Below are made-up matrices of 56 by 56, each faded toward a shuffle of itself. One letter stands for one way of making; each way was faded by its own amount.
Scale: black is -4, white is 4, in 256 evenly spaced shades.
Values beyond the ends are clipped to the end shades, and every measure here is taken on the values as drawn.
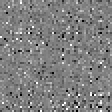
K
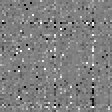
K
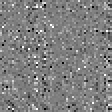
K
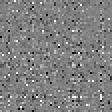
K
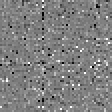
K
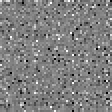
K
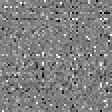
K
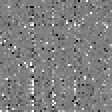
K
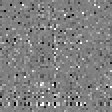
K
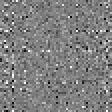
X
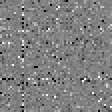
K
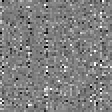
X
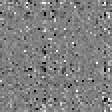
K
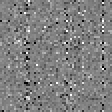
X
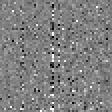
X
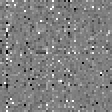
K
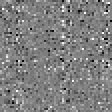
K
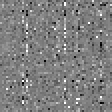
X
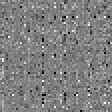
X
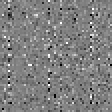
X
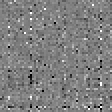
X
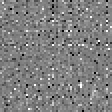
K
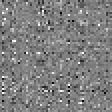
X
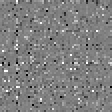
K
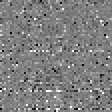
K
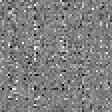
X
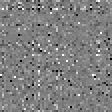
K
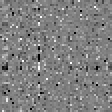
K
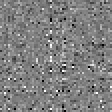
X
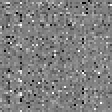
K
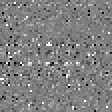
K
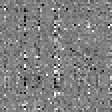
X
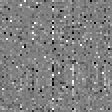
K
